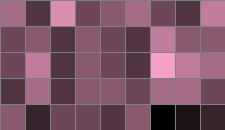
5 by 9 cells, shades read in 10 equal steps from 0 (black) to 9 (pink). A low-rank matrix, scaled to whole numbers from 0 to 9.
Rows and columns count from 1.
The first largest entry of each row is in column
3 7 7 2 1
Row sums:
46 41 48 42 26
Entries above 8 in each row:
0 0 1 0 0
